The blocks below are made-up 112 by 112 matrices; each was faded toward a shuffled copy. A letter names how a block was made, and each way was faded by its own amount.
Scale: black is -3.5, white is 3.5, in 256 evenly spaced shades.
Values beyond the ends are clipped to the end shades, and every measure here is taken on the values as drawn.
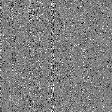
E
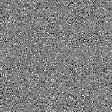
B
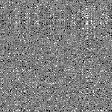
B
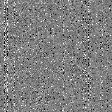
E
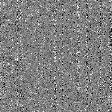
E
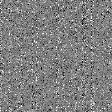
E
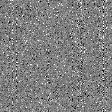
E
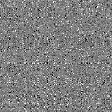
B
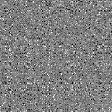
B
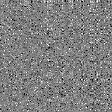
B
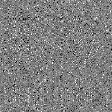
B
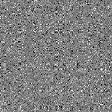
B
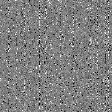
E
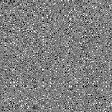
B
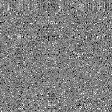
B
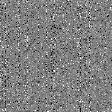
E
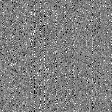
E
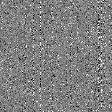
E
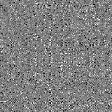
B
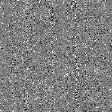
E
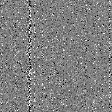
E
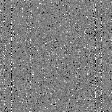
E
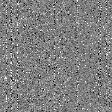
E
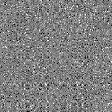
B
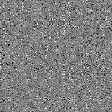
B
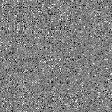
B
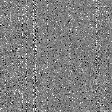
E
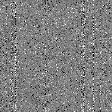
E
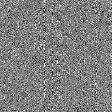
E
